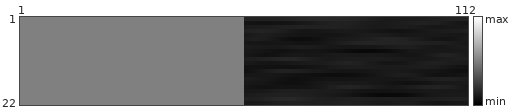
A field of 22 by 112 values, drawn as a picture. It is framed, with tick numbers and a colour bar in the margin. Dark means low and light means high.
It is made of 1 by 2 panels. Panel 1,1: middling, flat. Panel 1,2: very low, streaked across, faint in contrast.
